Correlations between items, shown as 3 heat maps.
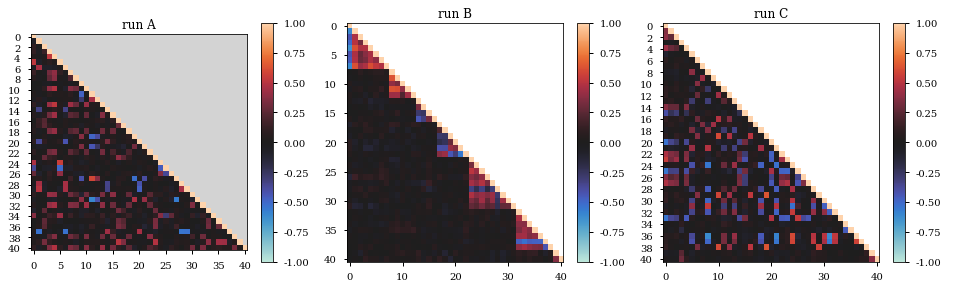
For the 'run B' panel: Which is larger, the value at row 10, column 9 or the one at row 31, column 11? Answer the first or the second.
the first
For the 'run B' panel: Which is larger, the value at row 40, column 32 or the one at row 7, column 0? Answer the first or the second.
the first
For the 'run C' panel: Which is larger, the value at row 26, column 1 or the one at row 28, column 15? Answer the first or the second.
the first
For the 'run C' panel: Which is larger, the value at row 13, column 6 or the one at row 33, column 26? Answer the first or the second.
the first
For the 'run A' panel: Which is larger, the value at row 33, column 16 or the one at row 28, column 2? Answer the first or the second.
the first
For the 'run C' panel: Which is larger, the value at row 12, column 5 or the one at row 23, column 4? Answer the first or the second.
the second
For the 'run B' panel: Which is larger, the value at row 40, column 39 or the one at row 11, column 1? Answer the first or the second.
the first
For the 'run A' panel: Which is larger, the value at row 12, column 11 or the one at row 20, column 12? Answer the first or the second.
the first
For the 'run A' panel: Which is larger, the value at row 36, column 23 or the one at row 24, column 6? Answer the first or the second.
the first
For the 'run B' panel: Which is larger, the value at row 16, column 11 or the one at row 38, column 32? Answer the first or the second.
the second
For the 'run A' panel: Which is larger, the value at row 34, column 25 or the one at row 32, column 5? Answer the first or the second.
the second
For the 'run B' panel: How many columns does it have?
41
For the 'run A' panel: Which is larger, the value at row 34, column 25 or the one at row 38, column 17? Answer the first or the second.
the second
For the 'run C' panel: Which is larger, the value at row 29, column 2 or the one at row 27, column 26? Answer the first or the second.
the second
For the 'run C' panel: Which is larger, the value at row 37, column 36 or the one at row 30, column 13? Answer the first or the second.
the first
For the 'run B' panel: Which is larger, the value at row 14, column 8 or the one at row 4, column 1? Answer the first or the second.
the second
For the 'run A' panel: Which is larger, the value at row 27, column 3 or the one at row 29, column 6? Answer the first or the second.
the second
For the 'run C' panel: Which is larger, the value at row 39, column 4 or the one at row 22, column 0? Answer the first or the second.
the second
